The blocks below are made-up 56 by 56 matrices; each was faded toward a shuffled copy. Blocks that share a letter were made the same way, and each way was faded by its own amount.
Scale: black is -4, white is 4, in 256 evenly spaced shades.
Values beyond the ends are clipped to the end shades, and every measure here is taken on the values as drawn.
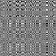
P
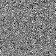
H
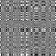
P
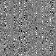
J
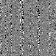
J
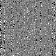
J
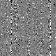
J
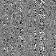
J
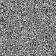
H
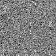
H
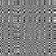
P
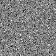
H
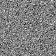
H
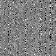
J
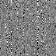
J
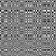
P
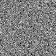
H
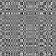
P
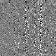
J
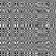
P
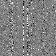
J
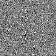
H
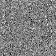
H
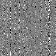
J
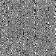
J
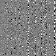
J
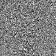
H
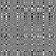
P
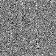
H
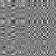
P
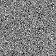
H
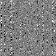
J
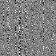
J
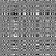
P
